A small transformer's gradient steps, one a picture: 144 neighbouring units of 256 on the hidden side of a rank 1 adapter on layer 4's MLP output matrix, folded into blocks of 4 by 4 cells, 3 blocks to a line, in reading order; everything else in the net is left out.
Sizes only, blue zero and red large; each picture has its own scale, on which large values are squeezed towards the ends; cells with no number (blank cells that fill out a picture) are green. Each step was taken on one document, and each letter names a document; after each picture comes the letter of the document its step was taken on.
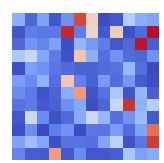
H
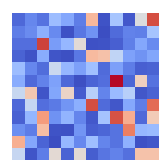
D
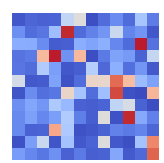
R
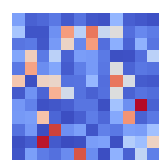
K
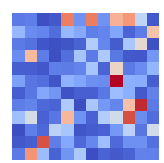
K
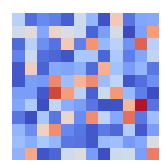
K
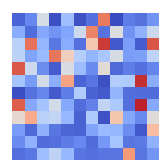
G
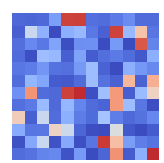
R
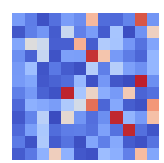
D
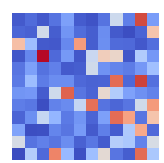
D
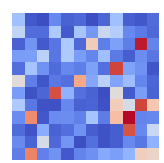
K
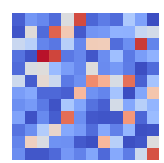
R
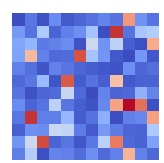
G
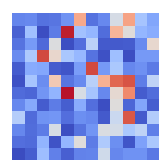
R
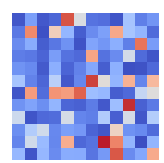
R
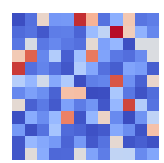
H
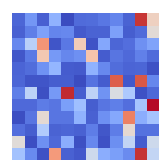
D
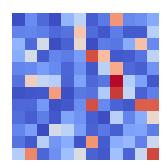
K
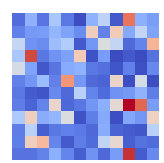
G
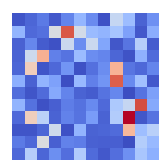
K
